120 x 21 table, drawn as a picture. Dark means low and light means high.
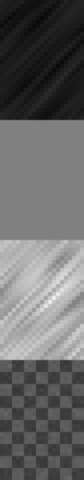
It is made of 4 by 1 panels. Panel 1,1: very low, slanting up to the right, faint in contrast. Panel 2,1: middling, flat. Panel 3,1: high, slanting up to the right. Panel 4,1: low, checkered.
